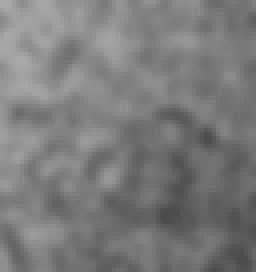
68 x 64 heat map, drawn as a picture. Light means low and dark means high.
Overall the values sit about 50% of the way up the scale. The halves do not mirror each other. The bottom right is the ninth with the highest average. There are no regular stripes. The field climbs toward the bottom right. No single row or column stands out from its neighbours.
